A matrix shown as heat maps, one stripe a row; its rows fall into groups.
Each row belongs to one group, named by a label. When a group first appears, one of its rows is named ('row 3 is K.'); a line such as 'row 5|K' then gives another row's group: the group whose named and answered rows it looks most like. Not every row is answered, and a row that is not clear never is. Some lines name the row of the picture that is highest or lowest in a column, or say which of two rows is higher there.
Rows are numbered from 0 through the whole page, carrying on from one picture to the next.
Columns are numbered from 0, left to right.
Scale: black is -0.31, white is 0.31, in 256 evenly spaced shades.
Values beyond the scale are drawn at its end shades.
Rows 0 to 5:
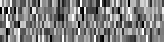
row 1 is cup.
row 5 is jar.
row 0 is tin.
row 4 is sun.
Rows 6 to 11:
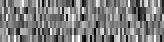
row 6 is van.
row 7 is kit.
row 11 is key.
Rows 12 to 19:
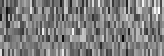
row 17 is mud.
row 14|cup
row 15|sun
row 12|key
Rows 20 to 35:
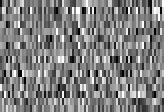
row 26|sun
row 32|tin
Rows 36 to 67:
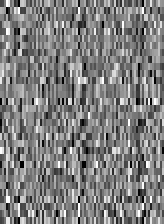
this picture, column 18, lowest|66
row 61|van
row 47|mud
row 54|cup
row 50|cup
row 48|van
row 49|van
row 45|key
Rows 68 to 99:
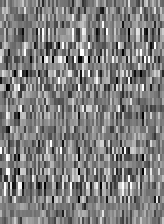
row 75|mud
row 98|mud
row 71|mud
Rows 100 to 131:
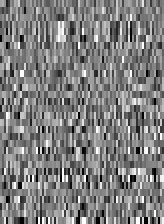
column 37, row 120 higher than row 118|Yes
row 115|cup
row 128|sun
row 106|sun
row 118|van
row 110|tin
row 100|sun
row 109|mud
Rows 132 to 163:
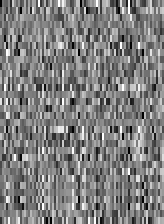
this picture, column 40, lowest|132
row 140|van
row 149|sun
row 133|cup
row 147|jar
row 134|tin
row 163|jar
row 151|mud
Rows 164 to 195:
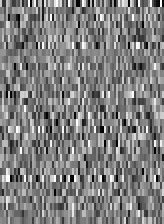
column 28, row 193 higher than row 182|No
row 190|key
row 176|sun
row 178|kit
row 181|key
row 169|kit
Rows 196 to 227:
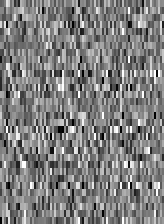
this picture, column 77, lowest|212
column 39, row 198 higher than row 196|Yes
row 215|jar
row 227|cup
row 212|mud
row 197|van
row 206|cup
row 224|van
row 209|sun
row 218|kit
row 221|tin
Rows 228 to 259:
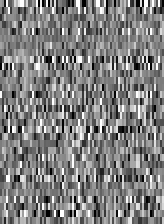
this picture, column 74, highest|237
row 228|van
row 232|cup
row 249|kit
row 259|tin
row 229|mud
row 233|key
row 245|mud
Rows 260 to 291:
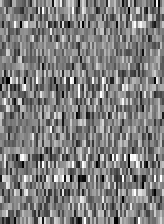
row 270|kit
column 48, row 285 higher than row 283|Yes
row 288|mud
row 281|jar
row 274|kit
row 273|mud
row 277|mud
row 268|kit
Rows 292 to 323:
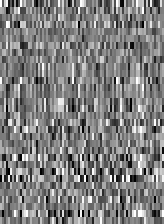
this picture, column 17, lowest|292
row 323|mud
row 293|sun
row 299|kit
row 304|sun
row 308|sun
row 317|cup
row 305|sun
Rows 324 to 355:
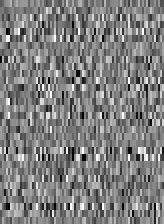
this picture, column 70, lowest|340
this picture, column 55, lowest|345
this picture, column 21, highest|336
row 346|van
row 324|jar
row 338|mud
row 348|tin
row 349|jar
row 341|key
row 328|sun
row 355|cup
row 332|cup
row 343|sun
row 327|van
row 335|van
